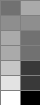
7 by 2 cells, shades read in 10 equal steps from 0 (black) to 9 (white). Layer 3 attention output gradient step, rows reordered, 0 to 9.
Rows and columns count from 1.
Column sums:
45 23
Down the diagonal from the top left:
4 5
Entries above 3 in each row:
2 2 2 2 1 1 1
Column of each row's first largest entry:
2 1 1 1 1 1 1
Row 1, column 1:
4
